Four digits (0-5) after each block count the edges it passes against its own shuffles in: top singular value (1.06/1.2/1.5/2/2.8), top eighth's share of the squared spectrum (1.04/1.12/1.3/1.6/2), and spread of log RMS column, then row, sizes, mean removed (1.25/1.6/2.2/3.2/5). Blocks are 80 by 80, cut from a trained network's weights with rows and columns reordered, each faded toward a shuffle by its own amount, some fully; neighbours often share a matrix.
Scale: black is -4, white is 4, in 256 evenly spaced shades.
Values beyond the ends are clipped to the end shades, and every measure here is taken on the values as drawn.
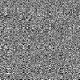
4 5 2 3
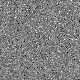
0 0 0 0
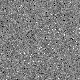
0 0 0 0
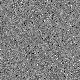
0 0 0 0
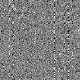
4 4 3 1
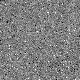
0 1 0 0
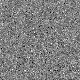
1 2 0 1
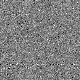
2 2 0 1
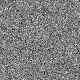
0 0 0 0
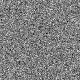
1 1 0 0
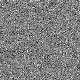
2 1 0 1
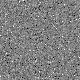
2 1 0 0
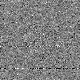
3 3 0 2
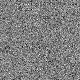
2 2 0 1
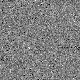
1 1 0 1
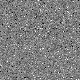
2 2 0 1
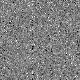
2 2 1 0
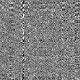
4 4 3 2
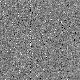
2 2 1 0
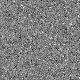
1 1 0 0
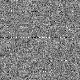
3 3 1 2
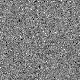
2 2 0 1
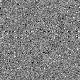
2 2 0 1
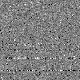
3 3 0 2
